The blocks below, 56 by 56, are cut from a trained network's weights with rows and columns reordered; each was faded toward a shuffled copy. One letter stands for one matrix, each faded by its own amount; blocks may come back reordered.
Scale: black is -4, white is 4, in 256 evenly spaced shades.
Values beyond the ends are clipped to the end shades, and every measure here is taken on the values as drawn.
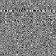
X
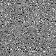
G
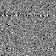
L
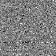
L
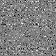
G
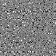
G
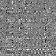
X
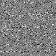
G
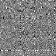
X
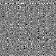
X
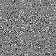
G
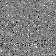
G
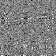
L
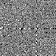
L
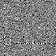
L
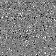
G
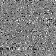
G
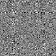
X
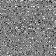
G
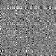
X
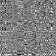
X
